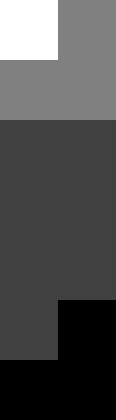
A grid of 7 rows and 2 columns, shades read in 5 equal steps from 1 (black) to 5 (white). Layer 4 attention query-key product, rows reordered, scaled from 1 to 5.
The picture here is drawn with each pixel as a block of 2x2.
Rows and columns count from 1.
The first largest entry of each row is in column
1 1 1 1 1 1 1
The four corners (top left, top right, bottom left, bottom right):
5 3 1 1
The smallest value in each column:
1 1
